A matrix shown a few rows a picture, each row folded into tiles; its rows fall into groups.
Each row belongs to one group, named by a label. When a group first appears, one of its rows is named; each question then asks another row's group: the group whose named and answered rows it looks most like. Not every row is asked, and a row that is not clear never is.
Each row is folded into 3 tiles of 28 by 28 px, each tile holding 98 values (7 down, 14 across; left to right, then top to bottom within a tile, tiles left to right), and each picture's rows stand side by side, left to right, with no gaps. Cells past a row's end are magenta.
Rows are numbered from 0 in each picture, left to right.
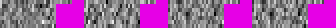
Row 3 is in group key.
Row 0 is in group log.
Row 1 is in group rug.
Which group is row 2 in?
key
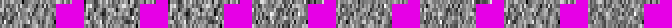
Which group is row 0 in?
rug
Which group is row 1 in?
key
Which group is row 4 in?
rug
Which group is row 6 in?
rug
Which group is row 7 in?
log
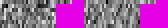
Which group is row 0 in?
log
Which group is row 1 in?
rug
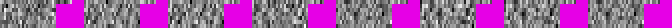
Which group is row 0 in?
log
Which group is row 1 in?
rug
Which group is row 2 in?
rug
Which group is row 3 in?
log
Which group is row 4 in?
key
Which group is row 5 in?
key
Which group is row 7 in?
key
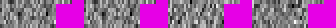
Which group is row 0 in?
key
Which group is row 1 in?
key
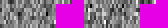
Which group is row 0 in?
key
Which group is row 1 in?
log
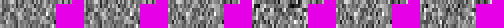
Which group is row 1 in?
log
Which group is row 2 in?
log
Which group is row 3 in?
log
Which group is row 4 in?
log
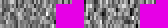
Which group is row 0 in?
log
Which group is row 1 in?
key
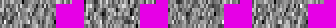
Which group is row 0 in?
rug
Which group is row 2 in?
key
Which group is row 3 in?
rug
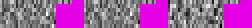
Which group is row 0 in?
log
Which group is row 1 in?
log
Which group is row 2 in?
key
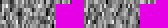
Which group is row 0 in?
key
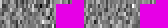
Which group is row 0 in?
log
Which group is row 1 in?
rug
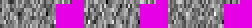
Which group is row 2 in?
log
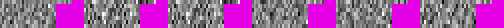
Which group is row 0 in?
rug
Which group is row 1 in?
log
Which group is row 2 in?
log
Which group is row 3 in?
key
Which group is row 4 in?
log
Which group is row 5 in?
rug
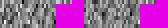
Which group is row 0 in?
rug
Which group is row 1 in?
key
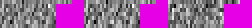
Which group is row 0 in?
rug
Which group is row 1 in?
rug
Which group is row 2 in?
log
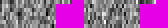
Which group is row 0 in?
key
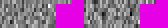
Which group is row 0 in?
rug
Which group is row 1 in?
key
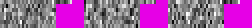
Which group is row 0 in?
log
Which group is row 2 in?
log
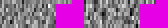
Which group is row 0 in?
rug
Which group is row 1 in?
key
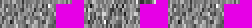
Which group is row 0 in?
rug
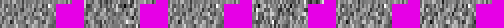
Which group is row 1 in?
log
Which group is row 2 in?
rug
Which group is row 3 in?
log
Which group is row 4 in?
rug
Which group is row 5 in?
rug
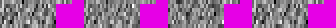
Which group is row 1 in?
rug
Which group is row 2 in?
key
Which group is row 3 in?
rug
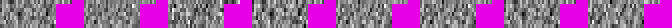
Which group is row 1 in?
rug
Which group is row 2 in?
log
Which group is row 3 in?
key
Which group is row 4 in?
rug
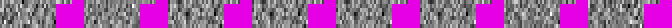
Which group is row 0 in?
rug
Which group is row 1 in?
rug
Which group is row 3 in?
key
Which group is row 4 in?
key
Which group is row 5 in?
key
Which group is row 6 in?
log
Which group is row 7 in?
log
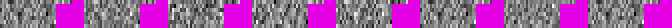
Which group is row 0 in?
key
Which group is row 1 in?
log
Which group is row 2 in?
log
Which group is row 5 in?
key
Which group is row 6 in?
rug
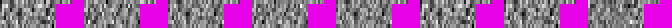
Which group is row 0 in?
key
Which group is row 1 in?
rug
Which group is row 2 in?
key
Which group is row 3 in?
rug
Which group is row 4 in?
key
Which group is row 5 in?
key
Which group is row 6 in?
key
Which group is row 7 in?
log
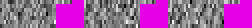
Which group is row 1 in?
log
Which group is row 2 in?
rug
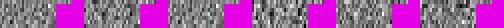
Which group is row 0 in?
rug
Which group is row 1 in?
key
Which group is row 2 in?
rug
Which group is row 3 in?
key
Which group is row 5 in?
log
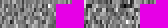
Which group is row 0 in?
rug
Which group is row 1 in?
log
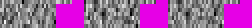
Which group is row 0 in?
rug
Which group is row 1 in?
key
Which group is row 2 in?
key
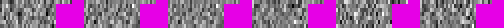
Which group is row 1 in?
rug
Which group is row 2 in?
rug
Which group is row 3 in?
log
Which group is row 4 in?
log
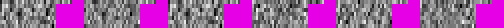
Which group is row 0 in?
key
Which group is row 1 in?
key
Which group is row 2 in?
key
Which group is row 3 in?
log
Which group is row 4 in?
rug
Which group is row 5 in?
log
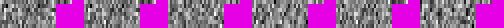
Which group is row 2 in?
log
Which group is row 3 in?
rug
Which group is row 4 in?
log
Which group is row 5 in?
key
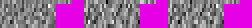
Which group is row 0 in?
rug
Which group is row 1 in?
rug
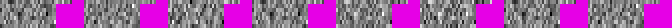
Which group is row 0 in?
key
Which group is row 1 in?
rug
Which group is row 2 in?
rug
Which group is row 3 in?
key
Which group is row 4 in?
log
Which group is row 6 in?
key
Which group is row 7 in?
rug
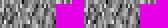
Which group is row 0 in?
rug
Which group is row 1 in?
rug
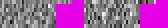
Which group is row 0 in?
rug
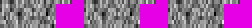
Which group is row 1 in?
key
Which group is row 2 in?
key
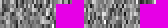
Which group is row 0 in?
log
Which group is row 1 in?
log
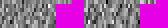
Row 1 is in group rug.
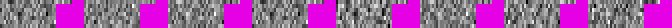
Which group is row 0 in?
key
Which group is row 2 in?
log
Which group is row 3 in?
key
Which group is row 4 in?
key
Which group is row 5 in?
log
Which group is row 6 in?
rug
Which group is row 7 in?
log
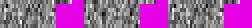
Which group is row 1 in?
key
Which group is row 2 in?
log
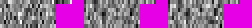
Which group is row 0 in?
log
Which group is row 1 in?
key
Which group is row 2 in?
key
